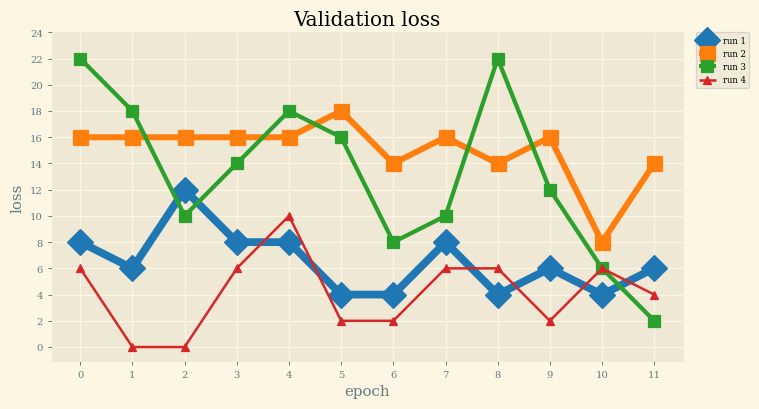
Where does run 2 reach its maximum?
5
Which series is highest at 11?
run 2
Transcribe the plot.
Title: Validation loss
x-axis: epoch, ticks 0 1 2 3 4 5 6 7 8 9 10 11
y-axis: loss, ticks 0 2 4 6 8 10 12 14 16 18 20 22 24
Legend: run 1, run 2, run 3, run 4
Values:
run 1: 8 6 12 8 8 4 4 8 4 6 4 6
run 2: 16 16 16 16 16 18 14 16 14 16 8 14
run 3: 22 18 10 14 18 16 8 10 22 12 6 2
run 4: 6 0 0 6 10 2 2 6 6 2 6 4
